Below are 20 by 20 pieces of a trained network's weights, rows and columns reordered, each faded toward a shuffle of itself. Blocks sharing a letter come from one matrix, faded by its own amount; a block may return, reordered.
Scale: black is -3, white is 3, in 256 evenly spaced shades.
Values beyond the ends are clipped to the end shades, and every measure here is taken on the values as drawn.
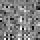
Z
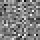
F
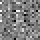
Z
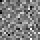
F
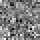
F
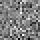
F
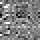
Z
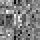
Z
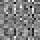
Z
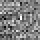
F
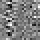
Z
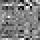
Z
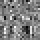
Z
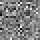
F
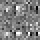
Z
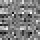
Z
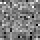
F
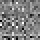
Z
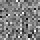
F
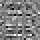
Z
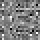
Z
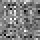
Z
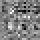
Z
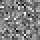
F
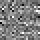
F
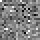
F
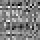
Z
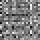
Z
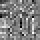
Z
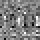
Z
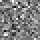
F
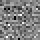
F
